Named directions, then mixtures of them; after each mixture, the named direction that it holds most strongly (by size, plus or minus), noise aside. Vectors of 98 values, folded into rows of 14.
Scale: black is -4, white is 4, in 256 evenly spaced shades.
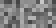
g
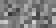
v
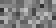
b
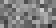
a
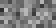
b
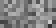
v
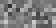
v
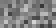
v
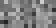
v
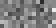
v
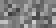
v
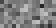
a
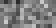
g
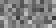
a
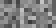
g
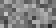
a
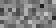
b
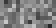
g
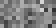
a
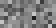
g
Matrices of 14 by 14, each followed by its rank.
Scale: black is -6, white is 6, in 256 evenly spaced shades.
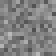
full rank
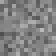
full rank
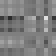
one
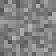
full rank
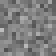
full rank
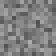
full rank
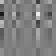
one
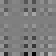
one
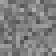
full rank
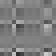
one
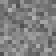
full rank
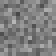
full rank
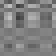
one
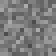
full rank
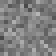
full rank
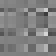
one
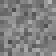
full rank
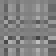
one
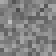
full rank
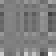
one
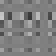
one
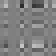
one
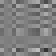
one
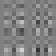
one
